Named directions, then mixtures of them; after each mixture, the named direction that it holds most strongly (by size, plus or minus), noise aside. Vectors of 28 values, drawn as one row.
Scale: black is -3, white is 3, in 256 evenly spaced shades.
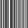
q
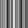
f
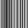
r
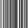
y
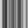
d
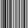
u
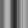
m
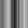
m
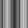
m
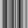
d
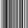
r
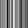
f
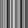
f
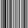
u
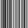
u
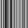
q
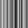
y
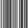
y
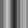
m
